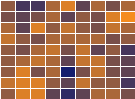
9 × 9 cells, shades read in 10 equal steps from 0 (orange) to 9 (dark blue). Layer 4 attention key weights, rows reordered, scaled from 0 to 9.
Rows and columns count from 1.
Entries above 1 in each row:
8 7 8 9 9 9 8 7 7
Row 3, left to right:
3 6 1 4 2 4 5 2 3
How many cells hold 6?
11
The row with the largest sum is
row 7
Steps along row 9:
down same up up down down same up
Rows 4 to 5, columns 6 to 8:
3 3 5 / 2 6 4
